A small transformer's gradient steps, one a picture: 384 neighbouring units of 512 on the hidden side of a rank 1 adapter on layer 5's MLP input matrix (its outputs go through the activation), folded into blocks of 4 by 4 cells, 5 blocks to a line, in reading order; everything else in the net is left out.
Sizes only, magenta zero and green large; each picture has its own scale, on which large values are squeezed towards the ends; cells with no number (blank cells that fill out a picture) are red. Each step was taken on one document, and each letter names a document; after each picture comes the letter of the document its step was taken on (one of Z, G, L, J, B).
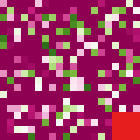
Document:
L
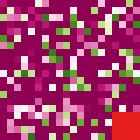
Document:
L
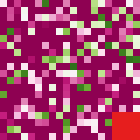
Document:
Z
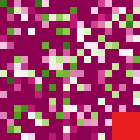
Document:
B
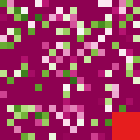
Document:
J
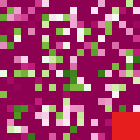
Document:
L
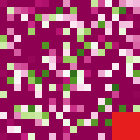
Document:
Z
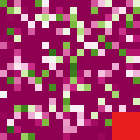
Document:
B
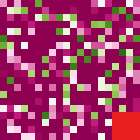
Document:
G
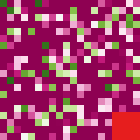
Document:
B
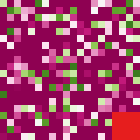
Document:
B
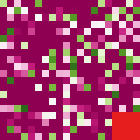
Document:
G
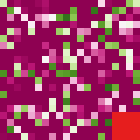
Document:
B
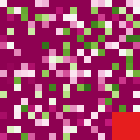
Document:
Z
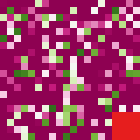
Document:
L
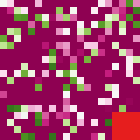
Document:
J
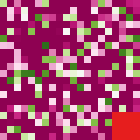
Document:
Z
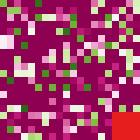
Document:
G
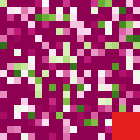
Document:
Z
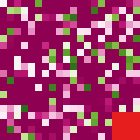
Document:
G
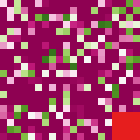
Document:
G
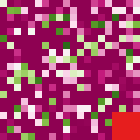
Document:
Z
